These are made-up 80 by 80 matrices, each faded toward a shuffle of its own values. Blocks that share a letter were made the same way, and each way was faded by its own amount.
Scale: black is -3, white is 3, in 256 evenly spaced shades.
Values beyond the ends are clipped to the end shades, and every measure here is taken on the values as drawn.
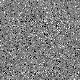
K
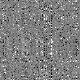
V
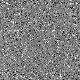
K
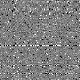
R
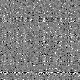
R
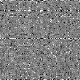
R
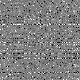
R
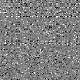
R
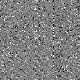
V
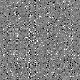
V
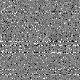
R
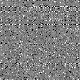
R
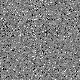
K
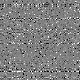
R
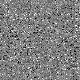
K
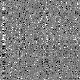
V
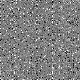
V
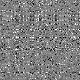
R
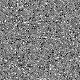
K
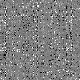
V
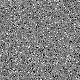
K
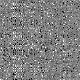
V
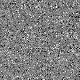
K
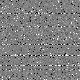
R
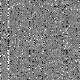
V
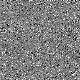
K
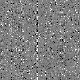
V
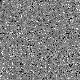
K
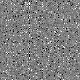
V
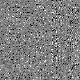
V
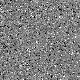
K
